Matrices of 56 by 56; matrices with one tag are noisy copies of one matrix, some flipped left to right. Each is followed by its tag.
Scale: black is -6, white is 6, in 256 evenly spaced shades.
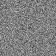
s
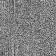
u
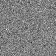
s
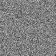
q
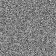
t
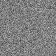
s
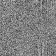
u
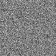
q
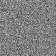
q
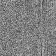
u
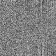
u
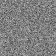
t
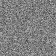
t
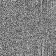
u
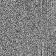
u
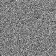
q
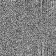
u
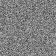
t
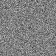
s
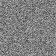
t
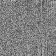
u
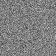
s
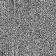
u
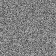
t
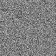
q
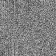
u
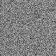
q
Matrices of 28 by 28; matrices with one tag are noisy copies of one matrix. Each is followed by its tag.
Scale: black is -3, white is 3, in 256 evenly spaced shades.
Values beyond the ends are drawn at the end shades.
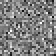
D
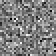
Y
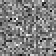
Y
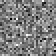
Y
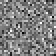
D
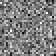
D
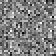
D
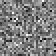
Y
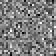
D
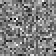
Y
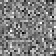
D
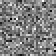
Y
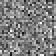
D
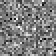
Y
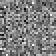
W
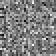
W
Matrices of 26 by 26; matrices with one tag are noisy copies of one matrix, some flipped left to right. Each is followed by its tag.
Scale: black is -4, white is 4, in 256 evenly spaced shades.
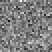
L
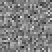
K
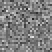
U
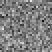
L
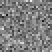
L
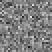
K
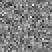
K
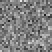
L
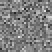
U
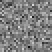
K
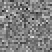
U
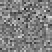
U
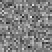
K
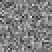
K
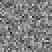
K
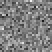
L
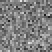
L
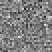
U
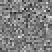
U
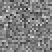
U
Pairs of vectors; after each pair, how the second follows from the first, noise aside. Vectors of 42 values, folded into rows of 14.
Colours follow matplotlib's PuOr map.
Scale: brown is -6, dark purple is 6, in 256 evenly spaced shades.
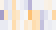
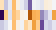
scaled up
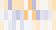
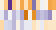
scaled up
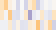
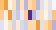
scaled up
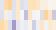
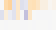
partly zeroed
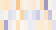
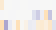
partly zeroed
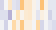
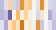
scaled up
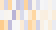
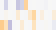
partly zeroed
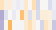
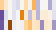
scaled up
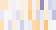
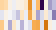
scaled up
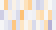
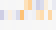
partly zeroed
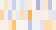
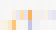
partly zeroed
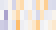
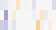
partly zeroed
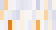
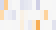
partly zeroed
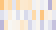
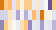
scaled up
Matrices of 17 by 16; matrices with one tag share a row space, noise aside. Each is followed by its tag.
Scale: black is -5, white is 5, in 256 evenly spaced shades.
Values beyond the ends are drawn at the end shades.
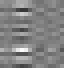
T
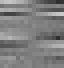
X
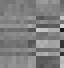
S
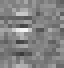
T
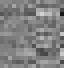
S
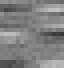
X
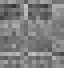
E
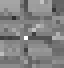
E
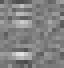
T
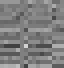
E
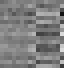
S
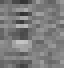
T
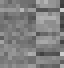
S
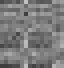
E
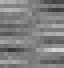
X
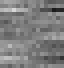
X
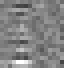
T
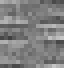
X
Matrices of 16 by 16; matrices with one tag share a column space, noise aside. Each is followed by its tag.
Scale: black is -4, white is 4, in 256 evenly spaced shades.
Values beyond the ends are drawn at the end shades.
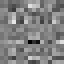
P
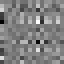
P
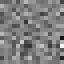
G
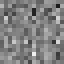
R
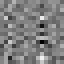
G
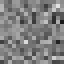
P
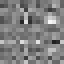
P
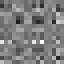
P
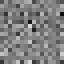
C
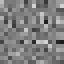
P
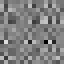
P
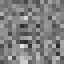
G
